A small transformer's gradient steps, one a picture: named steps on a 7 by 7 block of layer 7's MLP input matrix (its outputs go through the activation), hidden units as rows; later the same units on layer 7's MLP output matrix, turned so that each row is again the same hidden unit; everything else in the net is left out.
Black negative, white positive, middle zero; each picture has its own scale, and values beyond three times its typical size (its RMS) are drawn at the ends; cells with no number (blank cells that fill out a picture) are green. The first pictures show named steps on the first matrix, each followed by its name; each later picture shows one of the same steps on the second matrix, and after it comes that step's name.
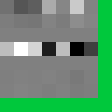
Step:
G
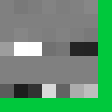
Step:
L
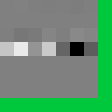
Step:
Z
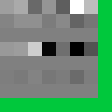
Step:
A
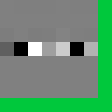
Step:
Z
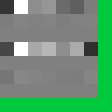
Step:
A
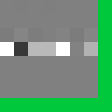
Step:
Z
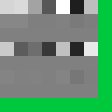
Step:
A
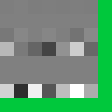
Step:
L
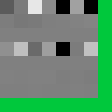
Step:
G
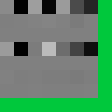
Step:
G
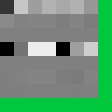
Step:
G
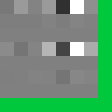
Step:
A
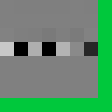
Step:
Z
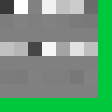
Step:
A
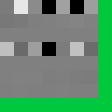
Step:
G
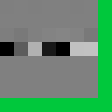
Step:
Z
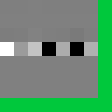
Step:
Z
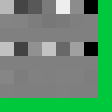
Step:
G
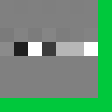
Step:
Z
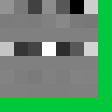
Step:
G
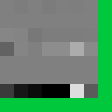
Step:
L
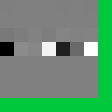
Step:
Z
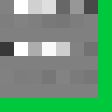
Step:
A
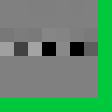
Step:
Z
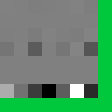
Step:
L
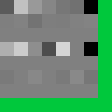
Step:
A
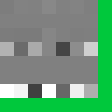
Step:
L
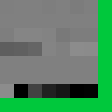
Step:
L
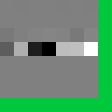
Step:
Z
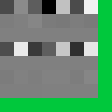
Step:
G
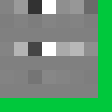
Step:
A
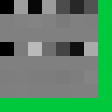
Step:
G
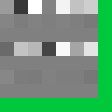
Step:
A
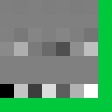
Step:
L
